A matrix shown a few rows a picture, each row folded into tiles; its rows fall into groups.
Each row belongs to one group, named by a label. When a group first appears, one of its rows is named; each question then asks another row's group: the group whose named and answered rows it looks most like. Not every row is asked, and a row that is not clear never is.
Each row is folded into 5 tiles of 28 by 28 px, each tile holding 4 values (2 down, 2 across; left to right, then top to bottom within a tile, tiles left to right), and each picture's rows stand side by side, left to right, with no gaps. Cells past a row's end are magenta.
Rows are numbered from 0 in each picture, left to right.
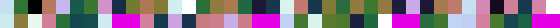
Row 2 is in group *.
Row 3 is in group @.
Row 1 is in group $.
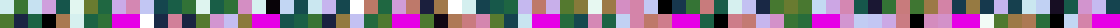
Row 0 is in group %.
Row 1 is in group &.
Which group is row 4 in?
$
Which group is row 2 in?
%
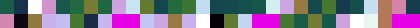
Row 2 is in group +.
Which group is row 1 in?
*
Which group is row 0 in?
@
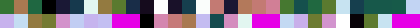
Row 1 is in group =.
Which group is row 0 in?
+
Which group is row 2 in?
*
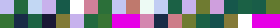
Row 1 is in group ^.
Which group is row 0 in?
%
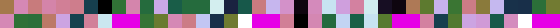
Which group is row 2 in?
$
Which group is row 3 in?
^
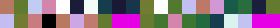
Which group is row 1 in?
^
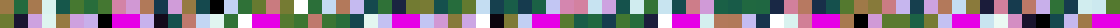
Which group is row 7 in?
&
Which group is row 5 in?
+
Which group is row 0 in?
@
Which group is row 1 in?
+
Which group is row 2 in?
^
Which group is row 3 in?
*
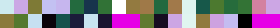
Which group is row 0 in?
&
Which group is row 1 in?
@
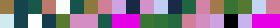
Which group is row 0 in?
&
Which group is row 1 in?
=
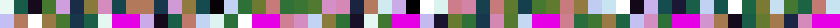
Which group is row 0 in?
*
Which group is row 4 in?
$
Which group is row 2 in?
&
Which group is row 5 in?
%
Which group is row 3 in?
^
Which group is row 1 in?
+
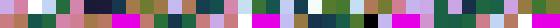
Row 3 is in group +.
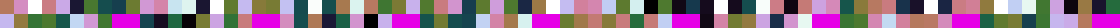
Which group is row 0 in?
$
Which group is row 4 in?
^
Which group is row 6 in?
@
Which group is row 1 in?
%
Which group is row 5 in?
=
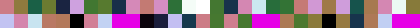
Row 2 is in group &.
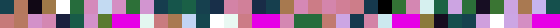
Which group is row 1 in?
+
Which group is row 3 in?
+
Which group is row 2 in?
^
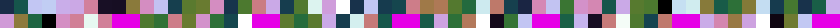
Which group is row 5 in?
*
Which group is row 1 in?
=
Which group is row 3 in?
=
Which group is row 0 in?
$
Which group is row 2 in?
$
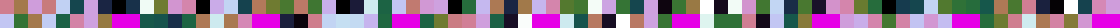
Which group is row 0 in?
$
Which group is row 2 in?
@
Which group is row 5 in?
%
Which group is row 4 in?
$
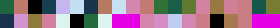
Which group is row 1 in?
*
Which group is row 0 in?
=
